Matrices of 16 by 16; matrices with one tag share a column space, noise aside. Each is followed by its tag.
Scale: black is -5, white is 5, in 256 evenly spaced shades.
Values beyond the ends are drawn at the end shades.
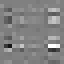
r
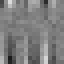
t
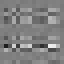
r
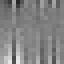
t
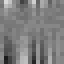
t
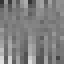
t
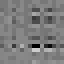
r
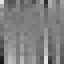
t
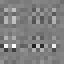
r
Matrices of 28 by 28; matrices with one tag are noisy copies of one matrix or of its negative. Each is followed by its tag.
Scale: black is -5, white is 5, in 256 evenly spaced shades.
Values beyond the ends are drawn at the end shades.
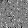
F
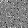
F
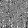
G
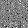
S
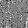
G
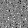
S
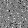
S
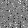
S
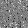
S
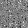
S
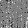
G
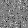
S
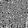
G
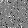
F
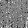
G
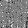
G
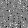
S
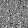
S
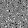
S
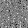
S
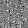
S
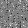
S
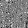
G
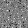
S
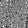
G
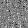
S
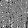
G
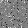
F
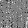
G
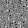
S
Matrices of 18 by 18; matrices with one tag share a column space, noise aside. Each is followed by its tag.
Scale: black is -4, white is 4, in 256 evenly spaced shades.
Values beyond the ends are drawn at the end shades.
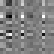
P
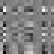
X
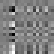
X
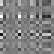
P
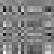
X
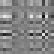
P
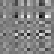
P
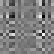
P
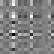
P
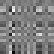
X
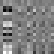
X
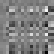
X
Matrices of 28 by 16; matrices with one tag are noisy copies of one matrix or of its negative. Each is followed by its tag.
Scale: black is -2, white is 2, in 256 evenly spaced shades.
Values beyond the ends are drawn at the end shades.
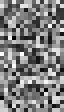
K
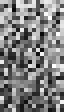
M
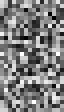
K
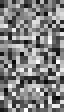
K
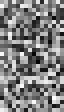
K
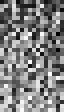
M
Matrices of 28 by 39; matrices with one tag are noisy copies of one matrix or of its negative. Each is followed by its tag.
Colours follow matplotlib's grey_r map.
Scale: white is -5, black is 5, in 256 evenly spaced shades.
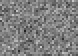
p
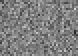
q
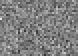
p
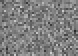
q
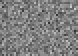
q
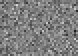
q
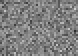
q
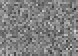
q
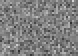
p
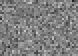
p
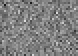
q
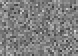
q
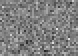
p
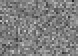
p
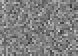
q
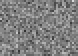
p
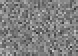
q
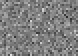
q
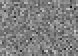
q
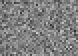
q
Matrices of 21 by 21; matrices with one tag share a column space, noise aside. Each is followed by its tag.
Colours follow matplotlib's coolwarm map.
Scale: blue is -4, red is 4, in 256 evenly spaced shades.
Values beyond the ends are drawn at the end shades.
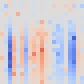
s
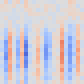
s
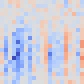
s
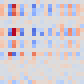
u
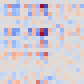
u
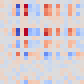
u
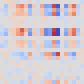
u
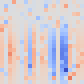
s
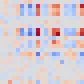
u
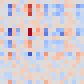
u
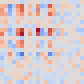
u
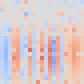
s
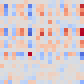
u
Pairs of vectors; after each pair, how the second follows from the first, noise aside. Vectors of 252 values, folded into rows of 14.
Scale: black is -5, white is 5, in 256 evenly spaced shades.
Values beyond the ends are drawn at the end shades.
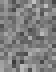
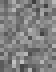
negated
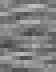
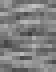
copied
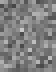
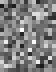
scaled up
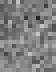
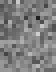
copied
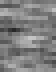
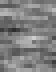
copied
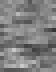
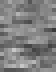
copied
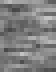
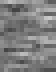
copied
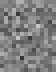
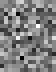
scaled up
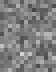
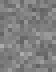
shrunk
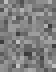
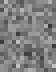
copied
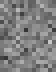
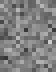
copied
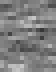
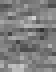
copied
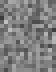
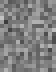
negated
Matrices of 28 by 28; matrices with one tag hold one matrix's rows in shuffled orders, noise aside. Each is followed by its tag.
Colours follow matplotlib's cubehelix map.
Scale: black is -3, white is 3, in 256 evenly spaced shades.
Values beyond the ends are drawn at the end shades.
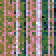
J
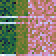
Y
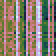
J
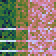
Y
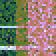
Y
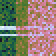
Y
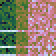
Y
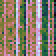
J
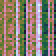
J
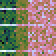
Y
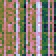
J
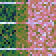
Y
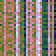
J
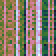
J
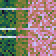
Y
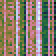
J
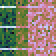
Y
